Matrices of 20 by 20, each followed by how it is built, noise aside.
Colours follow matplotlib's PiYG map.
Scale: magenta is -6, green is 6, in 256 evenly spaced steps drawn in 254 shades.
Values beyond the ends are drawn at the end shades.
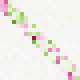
banded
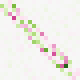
banded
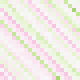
Toeplitz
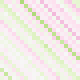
Toeplitz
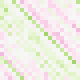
Toeplitz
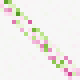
banded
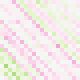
Toeplitz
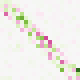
banded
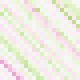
Toeplitz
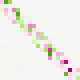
banded
